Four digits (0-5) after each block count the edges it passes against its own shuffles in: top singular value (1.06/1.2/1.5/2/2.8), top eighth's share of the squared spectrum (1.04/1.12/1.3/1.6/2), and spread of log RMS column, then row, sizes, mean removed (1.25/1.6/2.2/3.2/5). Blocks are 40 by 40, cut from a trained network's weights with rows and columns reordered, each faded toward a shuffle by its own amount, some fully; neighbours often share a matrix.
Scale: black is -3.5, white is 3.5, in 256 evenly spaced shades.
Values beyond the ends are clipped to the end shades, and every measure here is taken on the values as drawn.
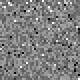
0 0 0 0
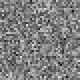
0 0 0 0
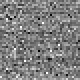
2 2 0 0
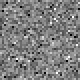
0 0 0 0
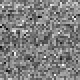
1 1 0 0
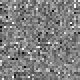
1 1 0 0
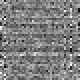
3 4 2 1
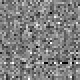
2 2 0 1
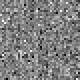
2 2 0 0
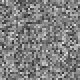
2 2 0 0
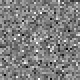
0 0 0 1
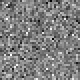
0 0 0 0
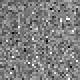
0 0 1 0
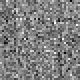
2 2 0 1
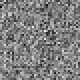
1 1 0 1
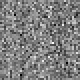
1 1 0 0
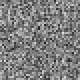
2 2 0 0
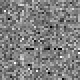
1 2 0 1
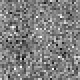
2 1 0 0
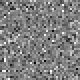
1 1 0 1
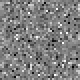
1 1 0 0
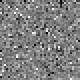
1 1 0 0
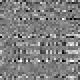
4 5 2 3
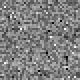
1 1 0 0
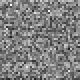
1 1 0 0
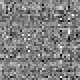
2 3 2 1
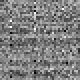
2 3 1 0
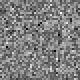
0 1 0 0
